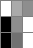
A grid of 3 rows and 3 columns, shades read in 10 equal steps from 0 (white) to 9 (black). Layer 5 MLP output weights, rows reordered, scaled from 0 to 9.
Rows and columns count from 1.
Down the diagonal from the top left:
0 4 0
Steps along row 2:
down down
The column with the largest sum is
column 1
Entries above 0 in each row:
2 2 2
